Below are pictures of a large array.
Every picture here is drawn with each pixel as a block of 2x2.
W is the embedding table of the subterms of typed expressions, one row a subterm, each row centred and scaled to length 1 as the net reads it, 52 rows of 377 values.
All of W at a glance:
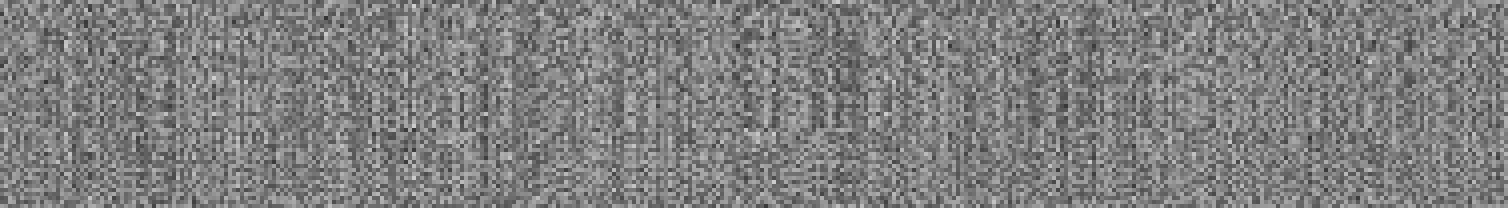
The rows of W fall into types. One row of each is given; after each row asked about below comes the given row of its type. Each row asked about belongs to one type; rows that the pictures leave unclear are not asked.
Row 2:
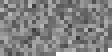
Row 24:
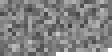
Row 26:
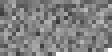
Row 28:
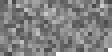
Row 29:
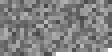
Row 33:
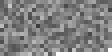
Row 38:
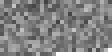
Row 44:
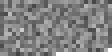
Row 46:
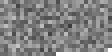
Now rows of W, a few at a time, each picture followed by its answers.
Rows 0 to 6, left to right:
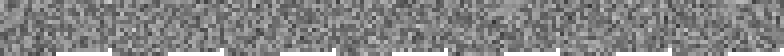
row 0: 24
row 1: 44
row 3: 2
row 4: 33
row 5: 38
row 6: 33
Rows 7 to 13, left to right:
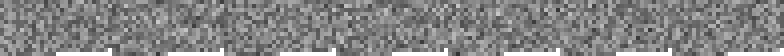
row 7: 46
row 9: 44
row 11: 33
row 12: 2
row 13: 29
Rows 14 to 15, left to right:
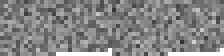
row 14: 26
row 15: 26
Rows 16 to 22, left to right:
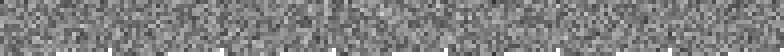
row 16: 2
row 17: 29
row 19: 28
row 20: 28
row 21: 2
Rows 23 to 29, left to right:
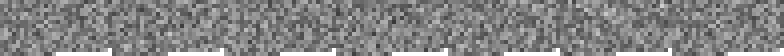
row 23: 29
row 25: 46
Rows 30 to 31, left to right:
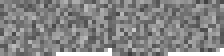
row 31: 44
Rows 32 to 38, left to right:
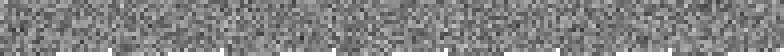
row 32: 29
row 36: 46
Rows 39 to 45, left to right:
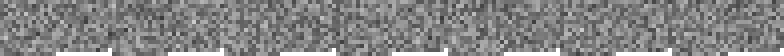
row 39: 2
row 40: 38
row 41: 46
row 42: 44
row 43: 38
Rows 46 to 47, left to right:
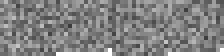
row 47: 44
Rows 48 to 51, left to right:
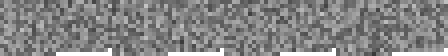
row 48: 46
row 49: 28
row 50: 26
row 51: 24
